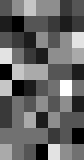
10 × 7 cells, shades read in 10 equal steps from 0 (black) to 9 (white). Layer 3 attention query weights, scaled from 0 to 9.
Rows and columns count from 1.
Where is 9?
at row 6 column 6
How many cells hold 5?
11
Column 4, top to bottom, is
5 3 5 1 6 3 5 1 4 0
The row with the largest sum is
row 4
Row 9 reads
4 4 4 4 2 3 0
